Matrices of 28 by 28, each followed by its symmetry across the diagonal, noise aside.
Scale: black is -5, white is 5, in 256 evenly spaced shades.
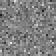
antisymmetric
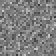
symmetric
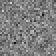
symmetric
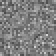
symmetric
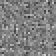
antisymmetric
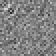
symmetric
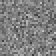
antisymmetric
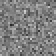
antisymmetric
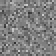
antisymmetric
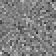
antisymmetric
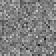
symmetric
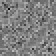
symmetric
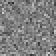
antisymmetric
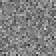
antisymmetric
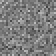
symmetric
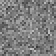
symmetric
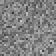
symmetric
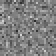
antisymmetric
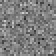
symmetric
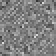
symmetric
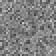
symmetric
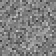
symmetric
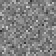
symmetric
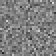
antisymmetric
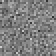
antisymmetric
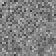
symmetric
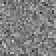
antisymmetric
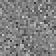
antisymmetric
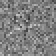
antisymmetric
